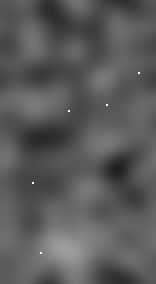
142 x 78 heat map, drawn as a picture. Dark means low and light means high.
Grain: smooth. Lone odd cells: 5, each higher than its neighbours. Histogram: heavy tails on both sides. Ninth with the highest average: bottom middle. Odd rows or columns: none.
